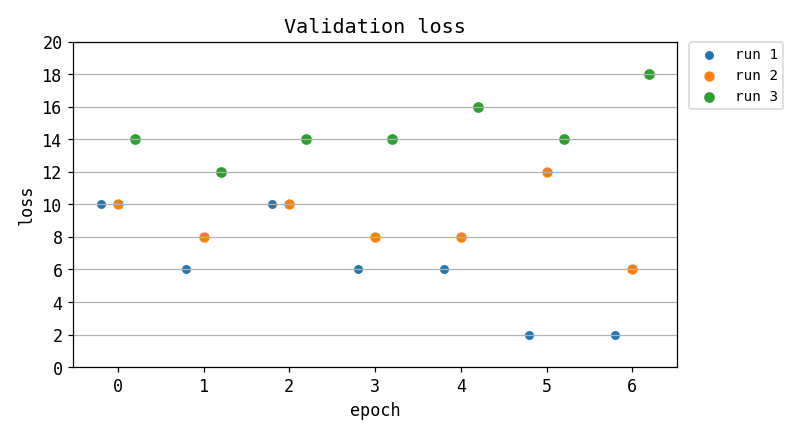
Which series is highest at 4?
run 3
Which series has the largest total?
run 3
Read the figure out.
Title: Validation loss
x-axis: epoch, ticks 0 1 2 3 4 5 6
y-axis: loss, ticks 0 2 4 6 8 10 12 14 16 18 20
Legend: run 1, run 2, run 3
Values:
run 1: 10 6 10 6 6 2 2
run 2: 10 8 10 8 8 12 6
run 3: 14 12 14 14 16 14 18
